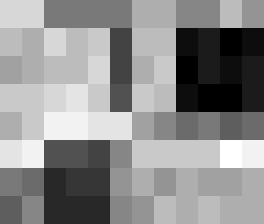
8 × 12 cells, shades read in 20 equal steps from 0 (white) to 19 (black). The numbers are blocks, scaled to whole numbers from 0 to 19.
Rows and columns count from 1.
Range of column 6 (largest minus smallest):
12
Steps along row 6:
down up same up down down same same same down up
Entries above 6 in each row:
7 5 6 5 6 4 9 7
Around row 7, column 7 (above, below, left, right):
4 8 8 8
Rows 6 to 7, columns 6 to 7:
9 4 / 8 6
